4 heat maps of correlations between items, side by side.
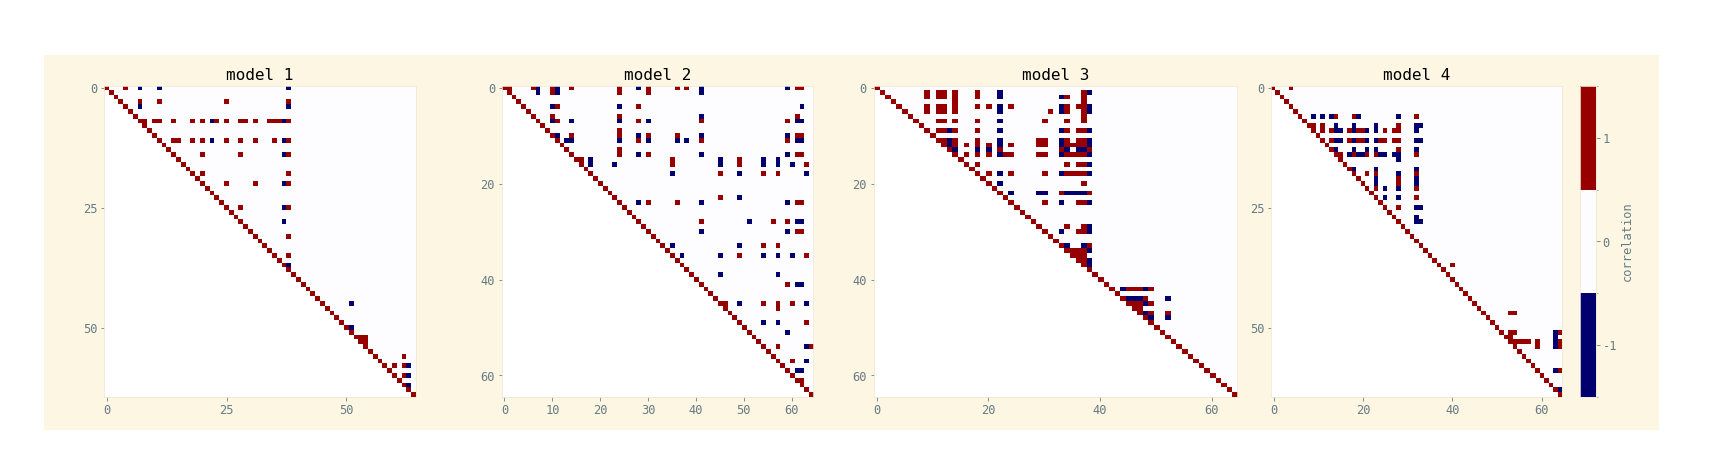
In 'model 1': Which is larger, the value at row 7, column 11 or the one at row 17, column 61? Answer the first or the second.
the first
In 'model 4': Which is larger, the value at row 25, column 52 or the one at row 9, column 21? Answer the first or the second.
the first
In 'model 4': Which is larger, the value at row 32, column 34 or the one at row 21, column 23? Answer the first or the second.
the second
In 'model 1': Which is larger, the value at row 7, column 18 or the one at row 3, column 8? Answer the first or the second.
the first
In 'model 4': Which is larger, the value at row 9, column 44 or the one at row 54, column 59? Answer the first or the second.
the second
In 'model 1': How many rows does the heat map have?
65
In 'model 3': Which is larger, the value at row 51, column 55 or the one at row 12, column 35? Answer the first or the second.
the second
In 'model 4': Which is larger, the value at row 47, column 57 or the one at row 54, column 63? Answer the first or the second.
the first
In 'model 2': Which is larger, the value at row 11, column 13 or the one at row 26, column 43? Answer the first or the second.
the second
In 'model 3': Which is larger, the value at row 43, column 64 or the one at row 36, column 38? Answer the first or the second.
the first
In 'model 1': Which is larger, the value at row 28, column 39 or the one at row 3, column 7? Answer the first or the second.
the second
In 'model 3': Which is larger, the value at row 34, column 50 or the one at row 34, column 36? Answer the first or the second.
the second
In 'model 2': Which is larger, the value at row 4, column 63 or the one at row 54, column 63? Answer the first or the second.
the first
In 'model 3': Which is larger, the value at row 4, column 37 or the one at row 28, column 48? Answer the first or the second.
the first
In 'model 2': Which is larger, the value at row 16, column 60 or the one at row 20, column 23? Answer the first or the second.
the second
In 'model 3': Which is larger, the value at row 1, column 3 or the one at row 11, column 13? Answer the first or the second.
the first
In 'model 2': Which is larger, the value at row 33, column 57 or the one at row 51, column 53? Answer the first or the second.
the first
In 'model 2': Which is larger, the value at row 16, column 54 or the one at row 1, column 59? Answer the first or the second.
the second
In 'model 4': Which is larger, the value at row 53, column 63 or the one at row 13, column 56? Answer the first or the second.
the second
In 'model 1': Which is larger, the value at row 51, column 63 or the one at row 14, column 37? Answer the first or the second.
the first
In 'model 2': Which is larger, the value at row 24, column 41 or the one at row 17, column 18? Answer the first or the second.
the second
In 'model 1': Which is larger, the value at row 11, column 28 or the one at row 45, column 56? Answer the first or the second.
the first
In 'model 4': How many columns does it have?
65
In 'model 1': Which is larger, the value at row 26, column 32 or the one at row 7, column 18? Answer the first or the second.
the second
